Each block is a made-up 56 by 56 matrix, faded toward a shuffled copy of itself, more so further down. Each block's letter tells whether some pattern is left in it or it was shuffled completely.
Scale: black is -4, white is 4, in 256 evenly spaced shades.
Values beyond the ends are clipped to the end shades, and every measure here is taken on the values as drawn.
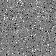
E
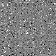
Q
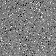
E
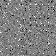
Q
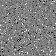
E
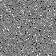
E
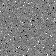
E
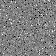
E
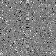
Q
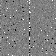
Q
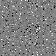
Q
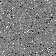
E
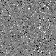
Q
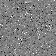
E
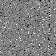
Q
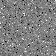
E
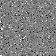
Q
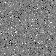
E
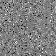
Q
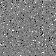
Q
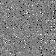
Q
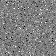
E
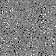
Q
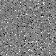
Q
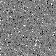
E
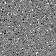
E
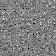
Q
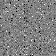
Q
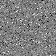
E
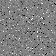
E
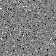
E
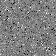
E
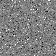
E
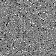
E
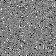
Q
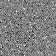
E
